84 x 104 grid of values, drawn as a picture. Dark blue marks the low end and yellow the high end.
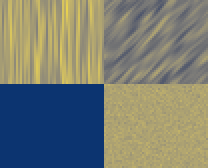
The table splits into 2 rows of 2 panels. Panel 1,1: high, streaked downward. Panel 1,2: middling, slanting up to the right. Panel 2,1: very low, flat. Panel 2,2: high, fine-grained, faint in contrast.
